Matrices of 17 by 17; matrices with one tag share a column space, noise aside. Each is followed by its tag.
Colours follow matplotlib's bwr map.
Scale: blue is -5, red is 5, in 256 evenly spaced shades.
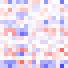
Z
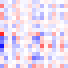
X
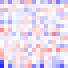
Z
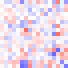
Z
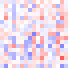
X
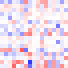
Z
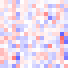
X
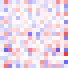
Z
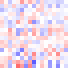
Z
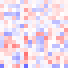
X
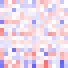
Z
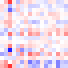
Z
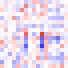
X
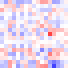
Z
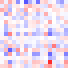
Z
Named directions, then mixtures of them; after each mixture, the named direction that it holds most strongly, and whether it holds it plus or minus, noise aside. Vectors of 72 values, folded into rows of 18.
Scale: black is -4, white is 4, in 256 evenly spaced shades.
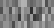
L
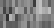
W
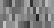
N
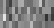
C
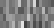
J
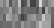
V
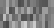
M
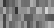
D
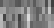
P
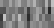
P, minus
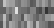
D, minus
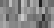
V, minus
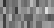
D, plus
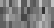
V, plus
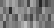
M, plus
